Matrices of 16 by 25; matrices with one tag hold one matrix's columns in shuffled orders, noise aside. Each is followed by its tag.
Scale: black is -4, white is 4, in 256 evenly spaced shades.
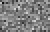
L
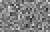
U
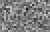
U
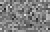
U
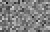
L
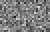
L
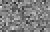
L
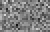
U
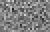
U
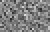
U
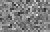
U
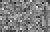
L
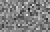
U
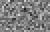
U
